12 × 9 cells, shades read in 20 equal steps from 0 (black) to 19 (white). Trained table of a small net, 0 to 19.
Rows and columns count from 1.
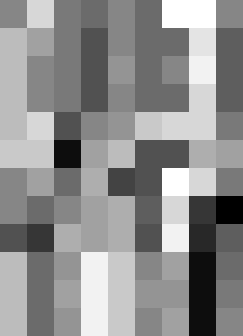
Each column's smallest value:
6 4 1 6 5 6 6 1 0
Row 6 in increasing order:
1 6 6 12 12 13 14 15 15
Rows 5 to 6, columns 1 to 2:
14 16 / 15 15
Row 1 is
10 16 9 8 10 8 19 19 10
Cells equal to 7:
5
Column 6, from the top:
8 8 8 8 15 6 6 7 6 10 11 10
